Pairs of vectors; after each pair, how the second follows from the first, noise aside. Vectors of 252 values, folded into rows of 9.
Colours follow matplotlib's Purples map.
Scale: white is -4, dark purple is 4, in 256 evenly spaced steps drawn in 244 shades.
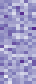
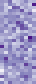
shuffled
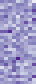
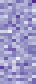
negated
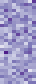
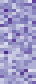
copied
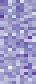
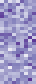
sign-scrambled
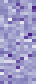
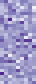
negated
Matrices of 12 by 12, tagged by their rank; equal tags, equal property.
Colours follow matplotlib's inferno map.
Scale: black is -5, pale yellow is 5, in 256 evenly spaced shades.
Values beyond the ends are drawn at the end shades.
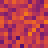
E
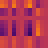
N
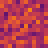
E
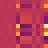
N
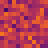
E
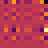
N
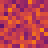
E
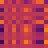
N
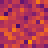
E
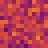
E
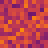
E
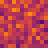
E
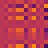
N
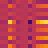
N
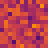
E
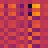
N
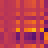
N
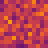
E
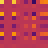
N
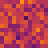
E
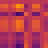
N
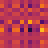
N
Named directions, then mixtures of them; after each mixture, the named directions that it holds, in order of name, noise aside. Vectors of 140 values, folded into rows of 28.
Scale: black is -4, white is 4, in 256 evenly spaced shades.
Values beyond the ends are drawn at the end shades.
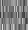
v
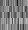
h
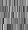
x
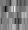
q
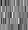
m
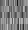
h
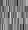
h, x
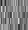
m, v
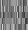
v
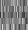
v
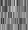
m, q, x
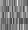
h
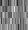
h, m, q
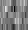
q, v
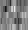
q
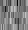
h, q, x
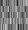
h, m, x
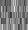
m, q, v
